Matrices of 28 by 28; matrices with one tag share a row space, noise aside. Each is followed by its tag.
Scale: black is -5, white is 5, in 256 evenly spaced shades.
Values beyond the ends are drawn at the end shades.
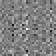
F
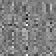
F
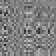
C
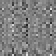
F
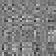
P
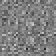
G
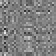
C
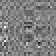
C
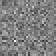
G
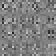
P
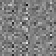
F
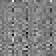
F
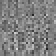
G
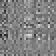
C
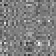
C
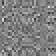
P
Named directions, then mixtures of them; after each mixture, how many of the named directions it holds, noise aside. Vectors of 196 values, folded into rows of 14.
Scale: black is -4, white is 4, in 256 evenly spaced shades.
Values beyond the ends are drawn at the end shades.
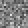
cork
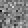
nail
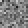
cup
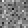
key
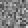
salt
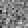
two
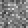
three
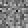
three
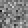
one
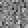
three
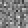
two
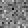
two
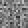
two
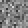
two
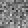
two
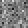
one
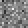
one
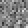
two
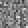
two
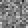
three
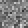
three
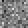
one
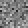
three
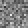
one
